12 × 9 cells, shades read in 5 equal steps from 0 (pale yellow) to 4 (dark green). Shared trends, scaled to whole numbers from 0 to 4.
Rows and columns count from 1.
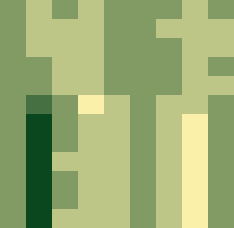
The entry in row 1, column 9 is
2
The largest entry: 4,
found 6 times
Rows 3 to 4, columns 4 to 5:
1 2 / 1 2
